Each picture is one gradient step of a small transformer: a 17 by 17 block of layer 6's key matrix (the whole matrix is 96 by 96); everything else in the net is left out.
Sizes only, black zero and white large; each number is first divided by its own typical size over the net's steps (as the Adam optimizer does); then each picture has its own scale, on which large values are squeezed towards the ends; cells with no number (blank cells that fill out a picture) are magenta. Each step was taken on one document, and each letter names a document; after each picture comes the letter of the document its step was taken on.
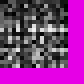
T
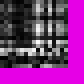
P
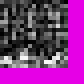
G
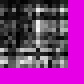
P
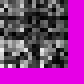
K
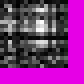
P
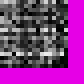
T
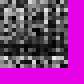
G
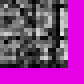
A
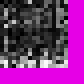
G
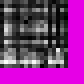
P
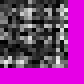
G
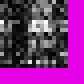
P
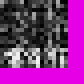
T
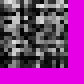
T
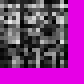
T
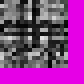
T
